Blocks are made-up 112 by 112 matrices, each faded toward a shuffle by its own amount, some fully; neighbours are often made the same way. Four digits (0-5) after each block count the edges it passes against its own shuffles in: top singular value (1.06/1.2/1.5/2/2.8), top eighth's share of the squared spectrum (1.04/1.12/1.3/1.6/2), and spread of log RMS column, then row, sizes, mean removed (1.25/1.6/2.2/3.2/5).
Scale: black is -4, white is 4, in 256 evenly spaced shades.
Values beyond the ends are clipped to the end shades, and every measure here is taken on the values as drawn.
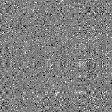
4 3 2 2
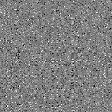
4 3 2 2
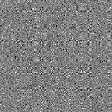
5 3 2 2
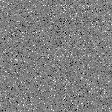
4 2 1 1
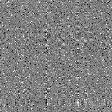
4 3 2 1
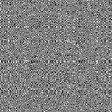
5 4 3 3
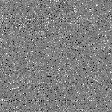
4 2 1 1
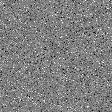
2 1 0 0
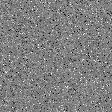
0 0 0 0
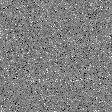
0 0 0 0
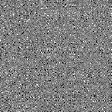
4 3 2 2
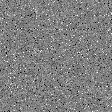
2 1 0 1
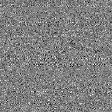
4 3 1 3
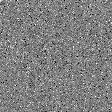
0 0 0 0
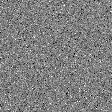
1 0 0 0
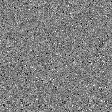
3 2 1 1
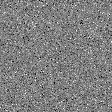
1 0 0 0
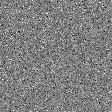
0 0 0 0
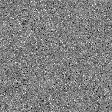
3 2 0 0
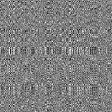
5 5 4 3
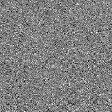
4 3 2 2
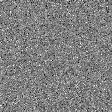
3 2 0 0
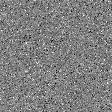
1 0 0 0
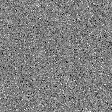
2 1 0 0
